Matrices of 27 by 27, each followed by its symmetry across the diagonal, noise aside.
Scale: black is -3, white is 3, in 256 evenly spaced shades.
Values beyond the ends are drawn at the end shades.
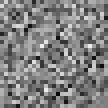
symmetric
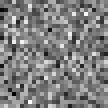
neither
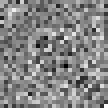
symmetric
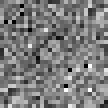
symmetric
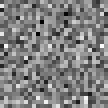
neither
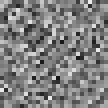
symmetric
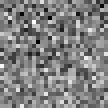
neither
